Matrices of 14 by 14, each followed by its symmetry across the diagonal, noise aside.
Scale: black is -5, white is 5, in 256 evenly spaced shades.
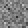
symmetric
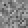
symmetric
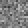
neither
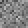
symmetric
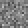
neither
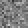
neither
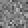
neither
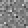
symmetric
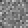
symmetric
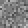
symmetric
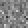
neither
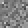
symmetric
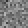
neither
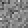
symmetric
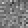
neither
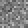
symmetric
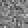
neither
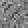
symmetric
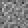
symmetric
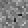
symmetric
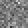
neither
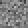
neither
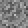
symmetric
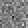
neither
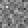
symmetric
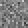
neither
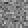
neither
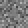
symmetric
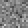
neither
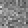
neither
